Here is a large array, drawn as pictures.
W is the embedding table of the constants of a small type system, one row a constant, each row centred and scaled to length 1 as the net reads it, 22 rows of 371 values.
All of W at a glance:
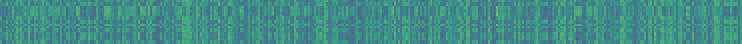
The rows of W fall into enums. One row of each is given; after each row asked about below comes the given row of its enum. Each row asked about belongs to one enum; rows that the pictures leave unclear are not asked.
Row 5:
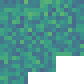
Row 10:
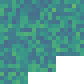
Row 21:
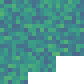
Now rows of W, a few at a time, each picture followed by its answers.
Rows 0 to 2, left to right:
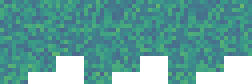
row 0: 21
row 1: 10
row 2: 10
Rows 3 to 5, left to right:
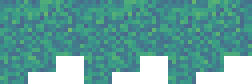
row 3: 5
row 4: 5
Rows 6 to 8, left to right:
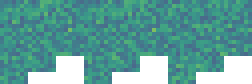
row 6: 5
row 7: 5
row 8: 21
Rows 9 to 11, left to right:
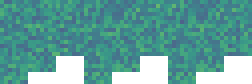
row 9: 21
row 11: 10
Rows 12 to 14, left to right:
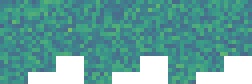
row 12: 5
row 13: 10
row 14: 21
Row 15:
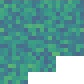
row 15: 21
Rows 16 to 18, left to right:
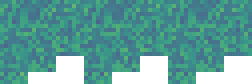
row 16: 10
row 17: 10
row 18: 10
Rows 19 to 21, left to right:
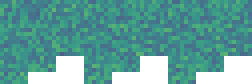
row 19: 10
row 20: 21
